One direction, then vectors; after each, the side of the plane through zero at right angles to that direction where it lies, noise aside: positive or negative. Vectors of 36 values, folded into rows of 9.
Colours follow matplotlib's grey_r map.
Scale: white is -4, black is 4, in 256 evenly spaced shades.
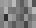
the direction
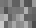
negative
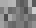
positive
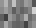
positive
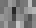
positive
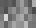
negative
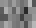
positive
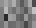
positive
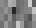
positive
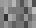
positive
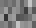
positive
